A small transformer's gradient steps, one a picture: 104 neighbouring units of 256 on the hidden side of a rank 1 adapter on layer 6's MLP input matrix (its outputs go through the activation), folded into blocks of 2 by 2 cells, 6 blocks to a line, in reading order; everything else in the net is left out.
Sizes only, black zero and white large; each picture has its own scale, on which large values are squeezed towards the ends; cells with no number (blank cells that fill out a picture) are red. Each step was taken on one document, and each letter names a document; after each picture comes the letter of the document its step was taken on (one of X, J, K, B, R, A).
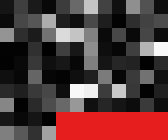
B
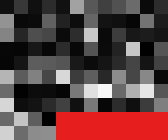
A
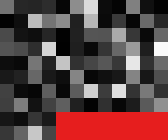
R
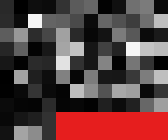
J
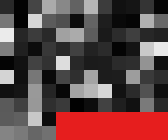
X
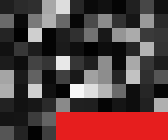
X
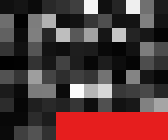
B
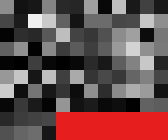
R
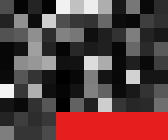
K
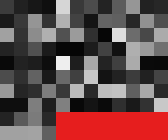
X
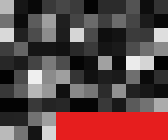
J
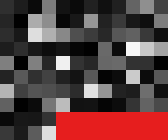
J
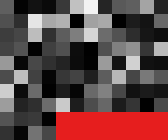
R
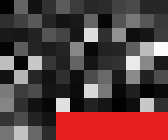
J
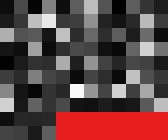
B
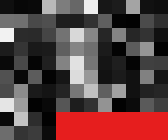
A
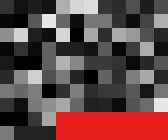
A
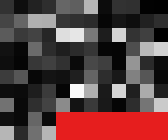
B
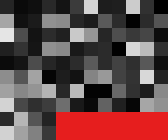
A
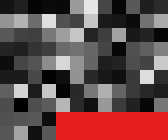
A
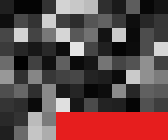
J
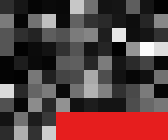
X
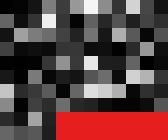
B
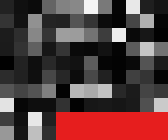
B
